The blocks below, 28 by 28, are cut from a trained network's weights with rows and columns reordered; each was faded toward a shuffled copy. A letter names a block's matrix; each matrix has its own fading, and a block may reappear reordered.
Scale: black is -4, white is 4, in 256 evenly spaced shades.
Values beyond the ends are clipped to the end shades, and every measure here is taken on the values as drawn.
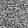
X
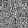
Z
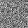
Z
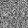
Z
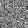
X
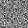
Z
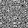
X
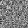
X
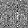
Z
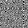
Z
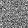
X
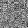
Z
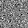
X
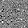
X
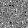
X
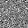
X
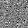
X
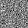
Z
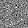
X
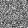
Z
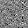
Z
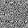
Z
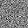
Z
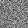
Z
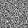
Z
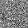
X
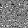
X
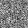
X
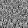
Z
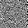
Z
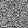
Z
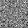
X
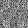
Z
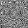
Z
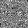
X
